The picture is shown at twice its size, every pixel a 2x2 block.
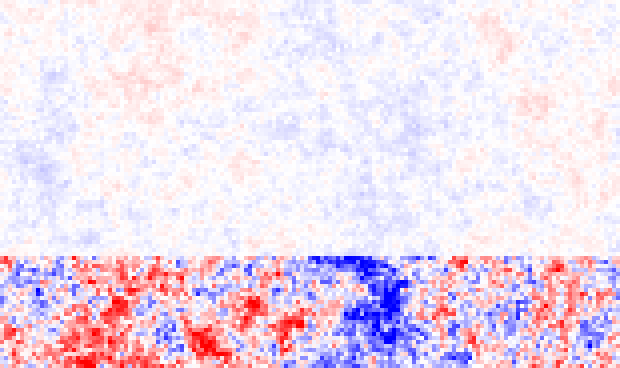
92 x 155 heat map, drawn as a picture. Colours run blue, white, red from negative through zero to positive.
Grain: blotchy. Average level on the scale: 50%. Ninth with the lowest average: bottom middle. Ninth with the highest average: bottom left. Seam: horizontal, 70% of the way down, the top part calmer. Slope: none. Histogram: heavy tails on both sides. Mirror symmetry: none.
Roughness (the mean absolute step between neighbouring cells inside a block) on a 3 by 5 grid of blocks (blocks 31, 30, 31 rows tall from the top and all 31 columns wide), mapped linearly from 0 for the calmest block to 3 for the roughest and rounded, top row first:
00000
00000
33333
